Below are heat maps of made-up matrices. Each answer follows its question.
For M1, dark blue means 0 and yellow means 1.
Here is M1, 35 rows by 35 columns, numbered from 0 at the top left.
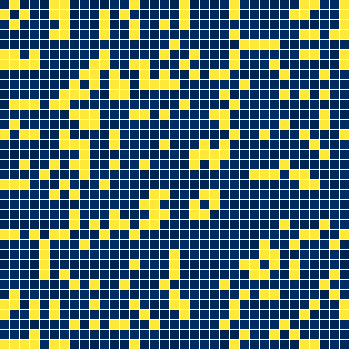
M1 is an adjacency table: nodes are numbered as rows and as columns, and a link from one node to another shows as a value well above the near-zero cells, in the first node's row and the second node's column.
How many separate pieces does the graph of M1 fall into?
1
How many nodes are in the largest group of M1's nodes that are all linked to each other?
6
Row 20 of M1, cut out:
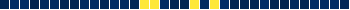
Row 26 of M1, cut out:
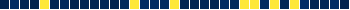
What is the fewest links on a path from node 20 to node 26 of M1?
4
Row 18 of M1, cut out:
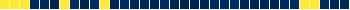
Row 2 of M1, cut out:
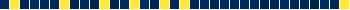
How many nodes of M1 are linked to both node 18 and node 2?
3
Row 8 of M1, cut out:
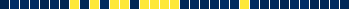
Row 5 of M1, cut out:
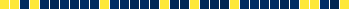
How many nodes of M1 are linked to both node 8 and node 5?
1
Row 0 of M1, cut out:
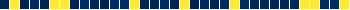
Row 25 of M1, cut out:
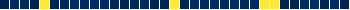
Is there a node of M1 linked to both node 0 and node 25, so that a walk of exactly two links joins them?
no
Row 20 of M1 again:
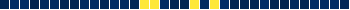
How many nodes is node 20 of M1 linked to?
4
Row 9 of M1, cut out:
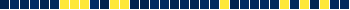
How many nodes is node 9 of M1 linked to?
9
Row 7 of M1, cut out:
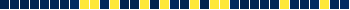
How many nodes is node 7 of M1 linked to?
10
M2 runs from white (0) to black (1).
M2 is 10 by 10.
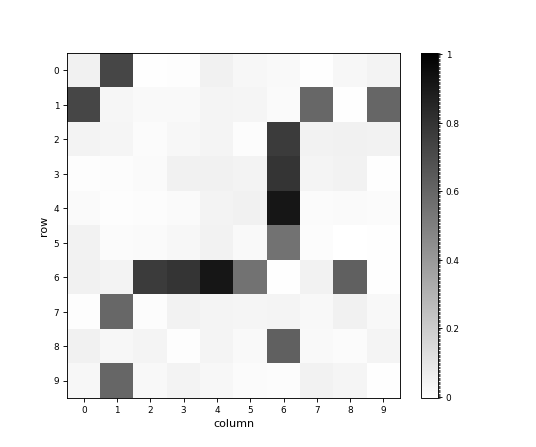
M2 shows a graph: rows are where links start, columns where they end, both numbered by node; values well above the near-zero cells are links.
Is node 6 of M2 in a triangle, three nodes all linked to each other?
no
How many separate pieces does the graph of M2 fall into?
2
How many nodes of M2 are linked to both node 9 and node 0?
1
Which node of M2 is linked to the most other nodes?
node 6
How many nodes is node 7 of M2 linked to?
1
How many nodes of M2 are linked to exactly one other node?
8
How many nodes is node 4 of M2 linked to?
1
